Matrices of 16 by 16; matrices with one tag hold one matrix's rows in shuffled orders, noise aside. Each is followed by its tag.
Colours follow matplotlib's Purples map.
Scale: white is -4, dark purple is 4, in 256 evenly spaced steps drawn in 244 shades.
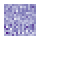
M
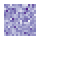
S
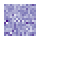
M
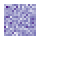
M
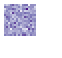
S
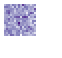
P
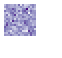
S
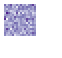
M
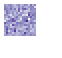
S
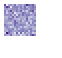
M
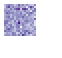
P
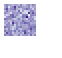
S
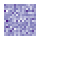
M
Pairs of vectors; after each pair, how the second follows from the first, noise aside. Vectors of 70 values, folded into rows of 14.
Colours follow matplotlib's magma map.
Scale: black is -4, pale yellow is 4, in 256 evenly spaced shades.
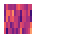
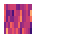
negated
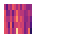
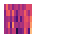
negated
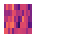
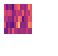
negated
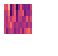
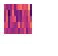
wrapped around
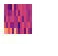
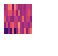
negated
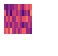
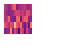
shuffled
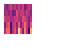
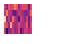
shuffled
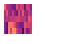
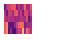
negated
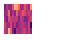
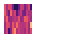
negated
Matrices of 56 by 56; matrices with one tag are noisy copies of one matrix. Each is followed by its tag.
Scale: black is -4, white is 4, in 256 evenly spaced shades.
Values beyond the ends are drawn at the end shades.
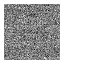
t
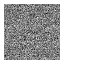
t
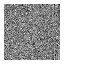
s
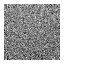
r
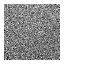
r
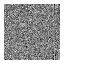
s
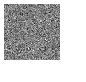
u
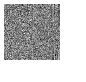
s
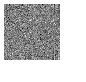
s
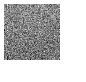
r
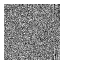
s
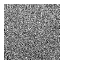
r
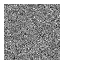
u
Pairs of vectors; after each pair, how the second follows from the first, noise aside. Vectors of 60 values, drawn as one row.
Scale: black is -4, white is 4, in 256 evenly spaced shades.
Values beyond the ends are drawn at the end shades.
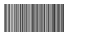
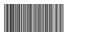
negated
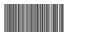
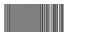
partly zeroed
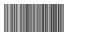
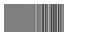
partly zeroed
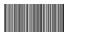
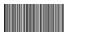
reversed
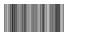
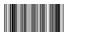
scaled up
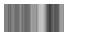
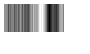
scaled up
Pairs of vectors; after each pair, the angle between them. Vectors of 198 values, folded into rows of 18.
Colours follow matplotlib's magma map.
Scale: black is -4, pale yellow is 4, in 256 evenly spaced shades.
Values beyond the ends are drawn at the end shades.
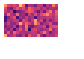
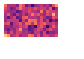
partly aligned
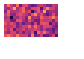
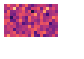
nearly parallel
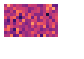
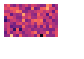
partly aligned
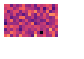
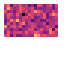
partly aligned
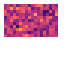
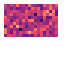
nearly opposite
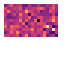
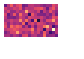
nearly parallel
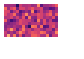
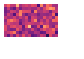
nearly opposite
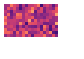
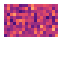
orthogonal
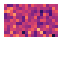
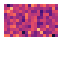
nearly parallel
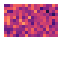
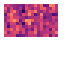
orthogonal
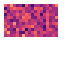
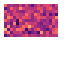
partly aligned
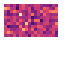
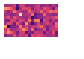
nearly parallel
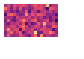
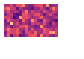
partly aligned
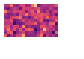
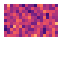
partly opposed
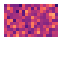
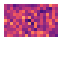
orthogonal
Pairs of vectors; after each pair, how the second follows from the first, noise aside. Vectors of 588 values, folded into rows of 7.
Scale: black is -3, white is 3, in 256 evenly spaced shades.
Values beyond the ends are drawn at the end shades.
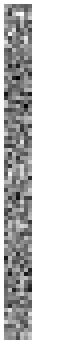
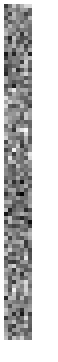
wrapped around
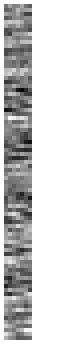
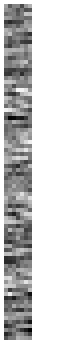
negated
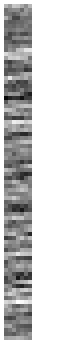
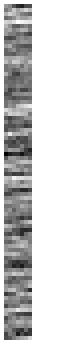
wrapped around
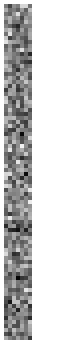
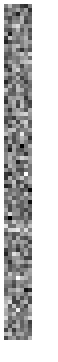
negated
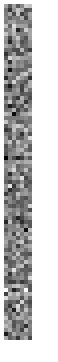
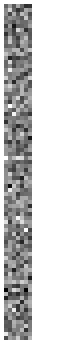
negated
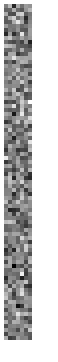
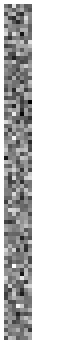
negated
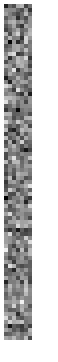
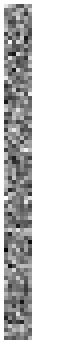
negated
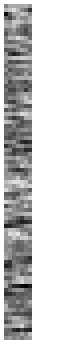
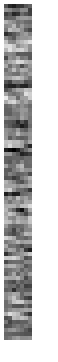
wrapped around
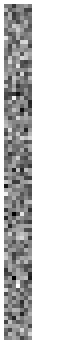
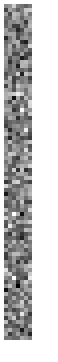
negated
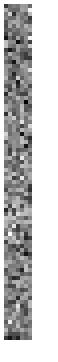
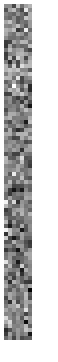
wrapped around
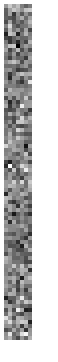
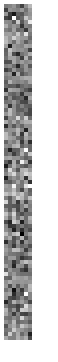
wrapped around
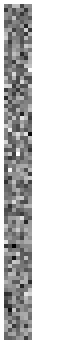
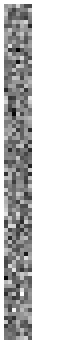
wrapped around
